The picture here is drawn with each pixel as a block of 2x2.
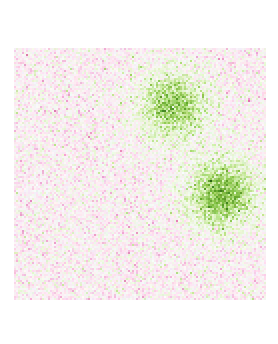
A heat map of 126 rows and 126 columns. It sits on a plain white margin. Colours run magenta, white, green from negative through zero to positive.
Mirror symmetry: none. Average level on the scale: 50%. Bumps: two. Ninth with the highest average: middle right.
